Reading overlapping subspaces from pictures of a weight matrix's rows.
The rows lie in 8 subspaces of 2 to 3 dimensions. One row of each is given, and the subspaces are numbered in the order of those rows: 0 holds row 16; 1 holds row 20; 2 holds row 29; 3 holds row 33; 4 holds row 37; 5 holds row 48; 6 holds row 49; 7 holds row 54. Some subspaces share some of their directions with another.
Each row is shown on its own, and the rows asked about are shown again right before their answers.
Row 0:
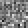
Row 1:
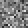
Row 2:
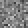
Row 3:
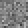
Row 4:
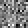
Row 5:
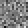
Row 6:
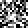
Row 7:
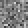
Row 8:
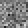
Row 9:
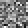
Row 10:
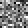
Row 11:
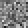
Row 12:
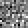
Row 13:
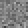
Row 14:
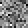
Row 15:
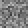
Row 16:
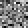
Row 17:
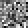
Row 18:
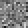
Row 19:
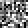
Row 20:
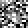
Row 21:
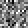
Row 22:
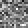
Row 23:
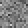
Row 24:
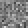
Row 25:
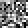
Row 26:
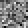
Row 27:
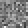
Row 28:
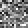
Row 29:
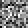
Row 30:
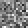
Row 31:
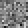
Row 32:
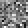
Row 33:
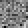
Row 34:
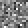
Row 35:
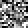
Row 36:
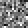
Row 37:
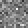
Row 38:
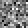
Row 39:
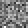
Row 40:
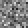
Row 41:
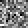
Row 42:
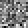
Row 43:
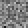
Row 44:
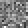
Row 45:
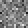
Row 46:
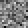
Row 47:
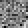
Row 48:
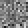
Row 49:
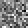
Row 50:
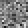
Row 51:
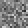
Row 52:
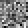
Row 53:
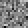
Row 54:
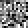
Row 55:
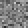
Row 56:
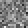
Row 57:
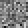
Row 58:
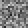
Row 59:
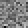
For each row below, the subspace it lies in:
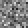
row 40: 3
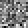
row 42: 5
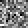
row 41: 5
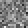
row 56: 4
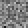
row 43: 2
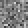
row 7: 6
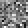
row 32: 1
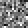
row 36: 1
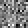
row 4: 5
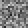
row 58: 2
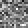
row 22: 4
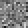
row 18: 4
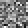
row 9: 7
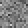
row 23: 0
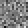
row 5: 5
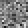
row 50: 1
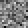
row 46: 5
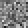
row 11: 3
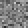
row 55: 0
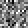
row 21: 5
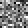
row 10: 0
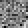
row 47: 3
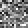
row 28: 4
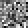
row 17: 3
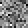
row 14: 0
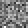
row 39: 2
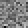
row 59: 7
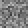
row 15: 2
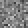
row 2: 6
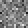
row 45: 4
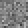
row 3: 2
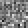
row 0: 7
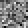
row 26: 5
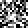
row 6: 4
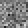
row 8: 0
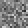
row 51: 6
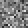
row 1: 6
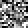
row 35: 4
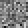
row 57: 5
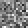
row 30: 6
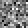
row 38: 3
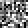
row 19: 7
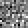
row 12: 7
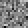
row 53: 1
